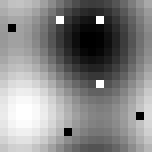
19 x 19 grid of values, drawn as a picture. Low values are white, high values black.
The top middle is the ninth with the highest average. The ninth with the lowest average is the bottom left. The bottom left is the smoothest part. On average the colour sits 50% of the way up the scale. Six lone cells stand out: three far higher and three far lower than their neighbours. Neither half mirrors the other.
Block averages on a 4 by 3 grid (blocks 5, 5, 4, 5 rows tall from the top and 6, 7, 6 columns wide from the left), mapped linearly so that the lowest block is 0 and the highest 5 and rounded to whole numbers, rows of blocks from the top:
2 5 4
2 5 4
0 2 2
0 3 2
